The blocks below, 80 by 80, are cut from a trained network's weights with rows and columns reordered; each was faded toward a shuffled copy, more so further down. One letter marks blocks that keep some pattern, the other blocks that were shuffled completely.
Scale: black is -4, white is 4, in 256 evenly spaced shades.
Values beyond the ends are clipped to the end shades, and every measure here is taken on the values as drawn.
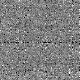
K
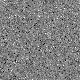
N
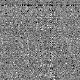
K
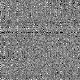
K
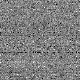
K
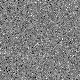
N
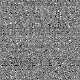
K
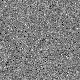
N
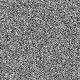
N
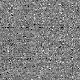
K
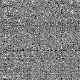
K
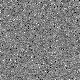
N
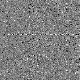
K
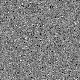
N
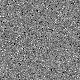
N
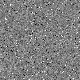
N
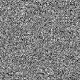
K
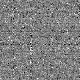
K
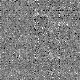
K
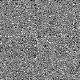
K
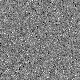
N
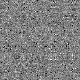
K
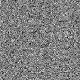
K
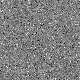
N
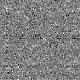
K
